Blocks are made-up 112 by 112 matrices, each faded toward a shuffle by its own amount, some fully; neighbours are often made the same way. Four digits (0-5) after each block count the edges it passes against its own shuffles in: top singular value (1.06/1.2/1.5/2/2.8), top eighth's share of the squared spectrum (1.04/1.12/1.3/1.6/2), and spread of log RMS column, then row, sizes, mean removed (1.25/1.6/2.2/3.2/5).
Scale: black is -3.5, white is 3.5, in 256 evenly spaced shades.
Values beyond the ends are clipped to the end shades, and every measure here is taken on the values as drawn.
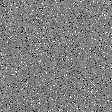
0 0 0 0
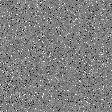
0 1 1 0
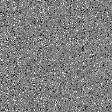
1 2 2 1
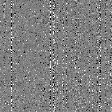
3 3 4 1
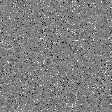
1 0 0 0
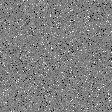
0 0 0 0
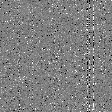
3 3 3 0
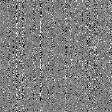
2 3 4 2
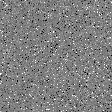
0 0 0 0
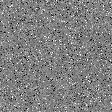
0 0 0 0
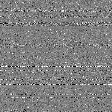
3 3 0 4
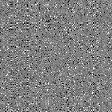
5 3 2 2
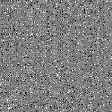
4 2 1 2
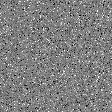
0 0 0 0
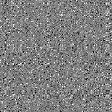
4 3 2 2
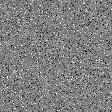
2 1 0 0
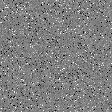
3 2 0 0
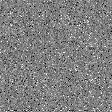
3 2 0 1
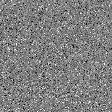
3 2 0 0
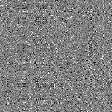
4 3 2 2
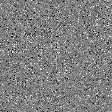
1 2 2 2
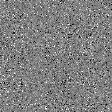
1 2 2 2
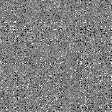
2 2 3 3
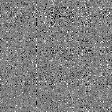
2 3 3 3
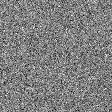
1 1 0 0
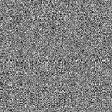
4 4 2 2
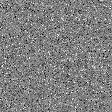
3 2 0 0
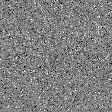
3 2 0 0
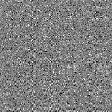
4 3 2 2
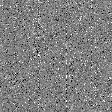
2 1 2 0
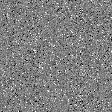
1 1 1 0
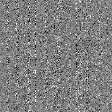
2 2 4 0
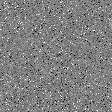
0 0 0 0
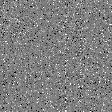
1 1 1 0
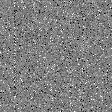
1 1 1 0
